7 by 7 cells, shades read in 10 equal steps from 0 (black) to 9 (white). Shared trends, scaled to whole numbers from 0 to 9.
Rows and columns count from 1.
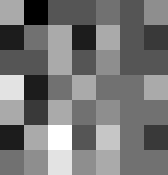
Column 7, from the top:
5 2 3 6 4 2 4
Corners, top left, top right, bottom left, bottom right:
6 5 4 4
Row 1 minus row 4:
-2 -1 -1 -3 0 -1 -1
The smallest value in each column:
1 0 3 1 4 3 2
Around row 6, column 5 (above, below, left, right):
5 6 3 4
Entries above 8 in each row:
0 0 0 0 0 1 0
